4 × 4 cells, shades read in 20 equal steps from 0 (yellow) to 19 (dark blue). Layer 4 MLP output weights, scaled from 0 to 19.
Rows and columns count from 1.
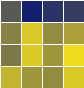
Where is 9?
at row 2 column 1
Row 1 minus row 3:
3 17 10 16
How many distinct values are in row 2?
4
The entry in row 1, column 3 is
17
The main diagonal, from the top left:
13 2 7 2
